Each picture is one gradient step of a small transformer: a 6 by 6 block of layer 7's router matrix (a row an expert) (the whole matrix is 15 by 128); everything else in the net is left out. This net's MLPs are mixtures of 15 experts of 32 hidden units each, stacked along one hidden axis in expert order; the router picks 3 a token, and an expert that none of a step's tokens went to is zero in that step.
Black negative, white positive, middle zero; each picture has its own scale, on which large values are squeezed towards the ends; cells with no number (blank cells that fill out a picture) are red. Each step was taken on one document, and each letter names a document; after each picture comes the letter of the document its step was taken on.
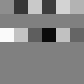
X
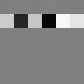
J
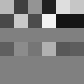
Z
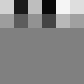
J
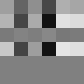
Z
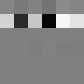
J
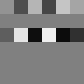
X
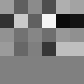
Z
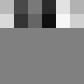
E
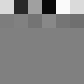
E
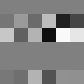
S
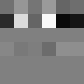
Z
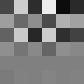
X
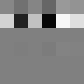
J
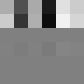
J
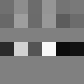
Z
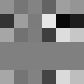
S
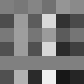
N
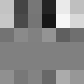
E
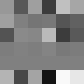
S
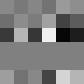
S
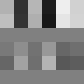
J
